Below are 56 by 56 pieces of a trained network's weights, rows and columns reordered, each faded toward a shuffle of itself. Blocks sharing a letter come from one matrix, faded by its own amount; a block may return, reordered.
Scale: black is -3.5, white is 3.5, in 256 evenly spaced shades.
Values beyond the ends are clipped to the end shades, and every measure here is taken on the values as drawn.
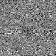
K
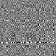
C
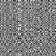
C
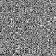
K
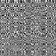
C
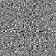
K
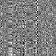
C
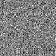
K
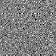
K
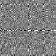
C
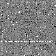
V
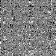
V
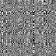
C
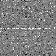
V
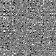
V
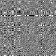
C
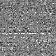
V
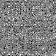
V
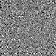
K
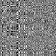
C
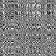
C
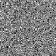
K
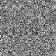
K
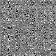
V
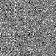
K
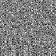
K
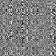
C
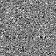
K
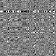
C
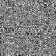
K
